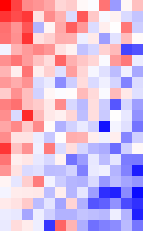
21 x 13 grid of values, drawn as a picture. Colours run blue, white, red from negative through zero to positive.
Slope: up to the top left. Stripes: none. Histogram: bell-shaped. Ninth with the lowest average: bottom right. Ninth with the highest average: top left. Mirror symmetry: none.
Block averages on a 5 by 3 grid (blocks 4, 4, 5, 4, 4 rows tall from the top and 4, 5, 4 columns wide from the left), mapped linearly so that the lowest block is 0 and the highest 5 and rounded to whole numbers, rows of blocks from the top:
543 / 432 / 432 / 321 / 320
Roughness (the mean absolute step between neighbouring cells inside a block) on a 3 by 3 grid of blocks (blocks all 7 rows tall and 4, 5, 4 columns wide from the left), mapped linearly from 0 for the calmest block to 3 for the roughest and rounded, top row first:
113 / 112 / 011
